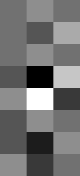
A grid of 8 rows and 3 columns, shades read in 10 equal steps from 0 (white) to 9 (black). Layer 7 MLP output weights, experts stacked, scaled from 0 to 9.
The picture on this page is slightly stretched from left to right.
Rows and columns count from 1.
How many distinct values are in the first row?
2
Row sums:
14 14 14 17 11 15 18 16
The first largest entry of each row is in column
1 2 1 2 3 1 2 2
